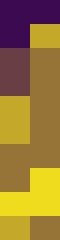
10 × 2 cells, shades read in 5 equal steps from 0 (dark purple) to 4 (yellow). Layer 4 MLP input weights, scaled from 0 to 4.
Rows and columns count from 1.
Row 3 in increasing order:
1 2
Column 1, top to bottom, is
0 0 1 1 3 3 2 2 4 3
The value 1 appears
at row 3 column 1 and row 4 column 1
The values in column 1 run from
0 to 4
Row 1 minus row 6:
-3 -2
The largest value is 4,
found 3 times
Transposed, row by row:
0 0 1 1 3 3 2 2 4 3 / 0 3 2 2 2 2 2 4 4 2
